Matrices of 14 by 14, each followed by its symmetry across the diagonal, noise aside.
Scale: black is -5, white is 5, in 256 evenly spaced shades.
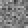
neither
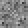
symmetric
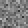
neither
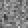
neither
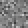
antisymmetric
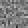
neither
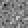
symmetric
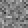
neither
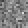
neither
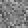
antisymmetric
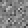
symmetric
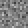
antisymmetric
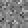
antisymmetric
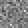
symmetric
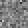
antisymmetric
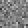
antisymmetric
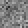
symmetric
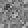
symmetric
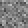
antisymmetric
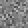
antisymmetric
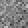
symmetric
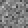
symmetric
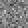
antisymmetric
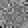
symmetric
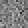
neither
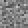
neither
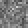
neither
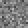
neither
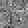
antisymmetric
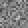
symmetric
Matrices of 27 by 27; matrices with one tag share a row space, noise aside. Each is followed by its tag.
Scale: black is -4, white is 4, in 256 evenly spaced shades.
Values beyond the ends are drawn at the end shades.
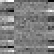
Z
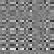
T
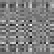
T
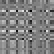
T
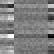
Z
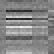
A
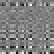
T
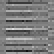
A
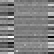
Z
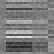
A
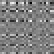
T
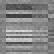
A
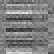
A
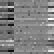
Z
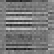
A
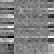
Z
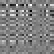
T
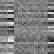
Z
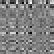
T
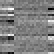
Z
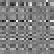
T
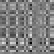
T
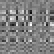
T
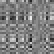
T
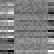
Z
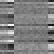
Z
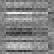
A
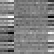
Z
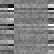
Z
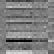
A
